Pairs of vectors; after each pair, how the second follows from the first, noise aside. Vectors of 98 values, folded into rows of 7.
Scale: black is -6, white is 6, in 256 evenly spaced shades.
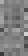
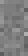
shrunk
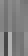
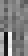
scaled up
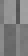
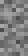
shuffled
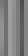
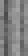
reversed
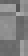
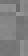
shrunk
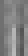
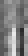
scaled up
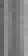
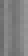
shrunk
